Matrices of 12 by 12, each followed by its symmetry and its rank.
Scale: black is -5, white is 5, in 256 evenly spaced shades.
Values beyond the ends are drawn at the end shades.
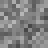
symmetric, full rank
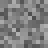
antisymmetric, full rank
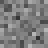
symmetric, full rank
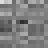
neither, rank two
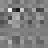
neither, rank two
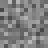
antisymmetric, full rank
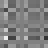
neither, rank one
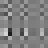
neither, rank one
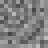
symmetric, full rank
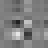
neither, rank one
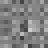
neither, rank two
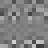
neither, rank two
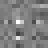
neither, rank two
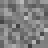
antisymmetric, full rank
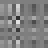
neither, rank one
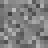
antisymmetric, full rank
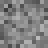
symmetric, full rank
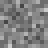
symmetric, full rank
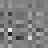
neither, rank two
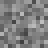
antisymmetric, full rank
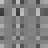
neither, rank one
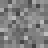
antisymmetric, full rank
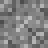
symmetric, full rank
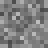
symmetric, full rank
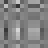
neither, rank one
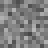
antisymmetric, full rank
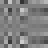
neither, rank one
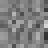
neither, rank two
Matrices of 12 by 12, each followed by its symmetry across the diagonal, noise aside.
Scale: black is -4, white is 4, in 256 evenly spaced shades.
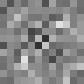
symmetric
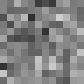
neither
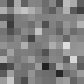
antisymmetric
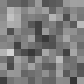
neither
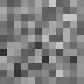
antisymmetric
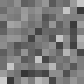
symmetric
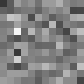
neither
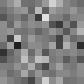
antisymmetric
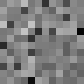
symmetric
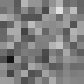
antisymmetric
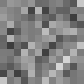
symmetric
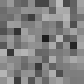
neither
